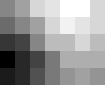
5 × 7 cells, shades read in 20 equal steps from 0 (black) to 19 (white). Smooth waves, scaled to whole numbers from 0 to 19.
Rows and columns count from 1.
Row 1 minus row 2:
2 2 4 1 1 2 0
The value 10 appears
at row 1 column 1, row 2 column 2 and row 3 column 3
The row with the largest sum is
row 1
